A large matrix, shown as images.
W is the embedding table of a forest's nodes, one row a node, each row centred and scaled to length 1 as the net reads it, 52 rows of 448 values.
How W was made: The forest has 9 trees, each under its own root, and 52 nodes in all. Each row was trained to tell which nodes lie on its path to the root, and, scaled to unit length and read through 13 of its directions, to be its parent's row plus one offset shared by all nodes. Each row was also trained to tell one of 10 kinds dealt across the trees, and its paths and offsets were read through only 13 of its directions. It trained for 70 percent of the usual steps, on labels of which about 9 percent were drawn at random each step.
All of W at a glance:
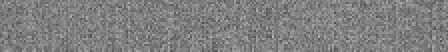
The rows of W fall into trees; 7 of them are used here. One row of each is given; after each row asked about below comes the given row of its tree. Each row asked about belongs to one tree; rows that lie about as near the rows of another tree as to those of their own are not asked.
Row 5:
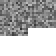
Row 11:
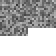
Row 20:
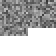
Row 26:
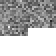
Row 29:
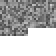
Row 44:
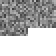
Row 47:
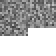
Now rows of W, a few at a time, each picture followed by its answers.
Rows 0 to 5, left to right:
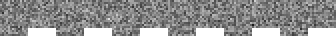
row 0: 47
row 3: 20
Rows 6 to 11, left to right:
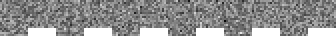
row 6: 11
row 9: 47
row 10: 47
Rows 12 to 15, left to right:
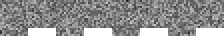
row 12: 26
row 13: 11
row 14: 47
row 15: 11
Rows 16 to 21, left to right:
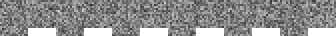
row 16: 5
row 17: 26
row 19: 20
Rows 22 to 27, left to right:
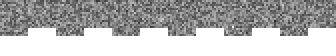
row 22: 26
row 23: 11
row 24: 26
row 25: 44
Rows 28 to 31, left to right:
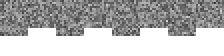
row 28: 5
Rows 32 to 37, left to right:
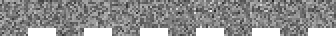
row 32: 20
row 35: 47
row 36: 47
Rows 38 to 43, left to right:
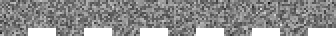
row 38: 44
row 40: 29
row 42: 47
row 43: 29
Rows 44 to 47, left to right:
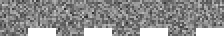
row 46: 26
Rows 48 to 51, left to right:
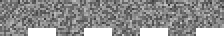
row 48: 11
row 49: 26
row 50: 29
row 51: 26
